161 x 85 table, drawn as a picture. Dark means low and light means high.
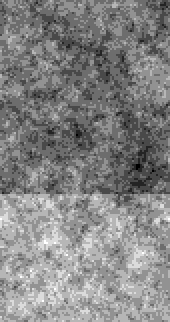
The bottom part is higher, past a seam about 60% of the way down. The ninth with the lowest average is the middle right. The texture is blotchy.
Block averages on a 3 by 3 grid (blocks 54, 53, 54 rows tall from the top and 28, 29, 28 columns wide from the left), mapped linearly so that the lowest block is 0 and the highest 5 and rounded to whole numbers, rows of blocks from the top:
111 | 210 | 554
